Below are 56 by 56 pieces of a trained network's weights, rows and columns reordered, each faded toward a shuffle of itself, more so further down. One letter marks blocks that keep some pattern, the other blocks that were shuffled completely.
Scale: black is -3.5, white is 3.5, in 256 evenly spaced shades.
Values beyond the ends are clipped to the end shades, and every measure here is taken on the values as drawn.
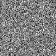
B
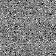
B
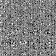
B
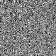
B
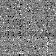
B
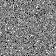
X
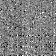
B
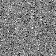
X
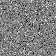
X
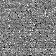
B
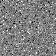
X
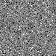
X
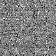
B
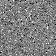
X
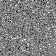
X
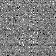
B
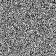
X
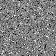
X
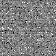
B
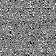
B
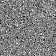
X
